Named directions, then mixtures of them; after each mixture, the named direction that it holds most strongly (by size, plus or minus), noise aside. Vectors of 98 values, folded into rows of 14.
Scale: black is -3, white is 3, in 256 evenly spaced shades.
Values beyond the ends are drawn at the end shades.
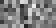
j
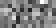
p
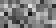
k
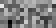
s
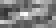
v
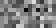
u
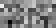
s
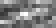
v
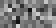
p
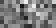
j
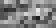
v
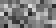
k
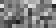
s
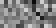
u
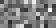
u
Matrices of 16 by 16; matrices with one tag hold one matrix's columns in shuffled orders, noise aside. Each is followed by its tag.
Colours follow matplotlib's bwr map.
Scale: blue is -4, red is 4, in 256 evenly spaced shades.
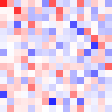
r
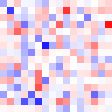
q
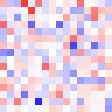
r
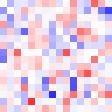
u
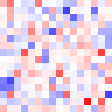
u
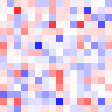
q
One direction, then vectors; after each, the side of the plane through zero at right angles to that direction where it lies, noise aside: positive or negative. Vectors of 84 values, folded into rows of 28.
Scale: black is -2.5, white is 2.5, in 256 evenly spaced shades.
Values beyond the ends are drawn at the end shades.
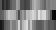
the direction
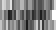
negative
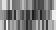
negative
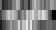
positive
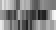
negative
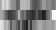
negative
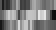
positive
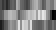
positive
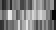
positive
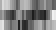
negative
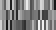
negative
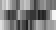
negative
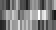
positive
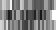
negative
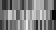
positive
